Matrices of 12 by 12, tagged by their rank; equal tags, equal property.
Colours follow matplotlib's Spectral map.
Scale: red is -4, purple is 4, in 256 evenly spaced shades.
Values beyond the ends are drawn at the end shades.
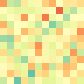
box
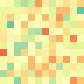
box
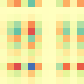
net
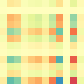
net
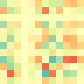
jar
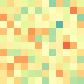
box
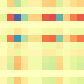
net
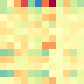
jar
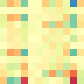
jar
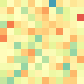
box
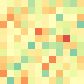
box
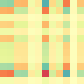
net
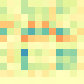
jar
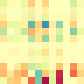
jar
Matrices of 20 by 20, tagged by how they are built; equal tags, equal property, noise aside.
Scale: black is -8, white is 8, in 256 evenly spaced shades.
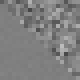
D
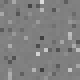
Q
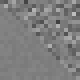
D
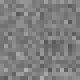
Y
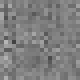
Y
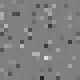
Q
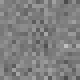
Y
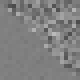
D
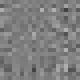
Y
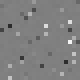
Q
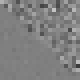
D
